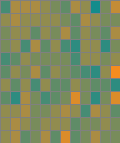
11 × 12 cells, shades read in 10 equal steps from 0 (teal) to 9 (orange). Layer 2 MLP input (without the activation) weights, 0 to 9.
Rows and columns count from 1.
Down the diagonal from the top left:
2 6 5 6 4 5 3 8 2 4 4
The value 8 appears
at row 8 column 8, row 8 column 12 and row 11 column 7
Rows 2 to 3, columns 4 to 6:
5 5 5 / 3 5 4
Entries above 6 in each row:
1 0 0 0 0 1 0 2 0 0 1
